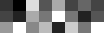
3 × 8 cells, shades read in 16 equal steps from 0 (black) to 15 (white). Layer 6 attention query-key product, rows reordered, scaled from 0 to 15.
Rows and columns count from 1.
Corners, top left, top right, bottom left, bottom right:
3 4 9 15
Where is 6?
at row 1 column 7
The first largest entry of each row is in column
3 5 2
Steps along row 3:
up down up down up down up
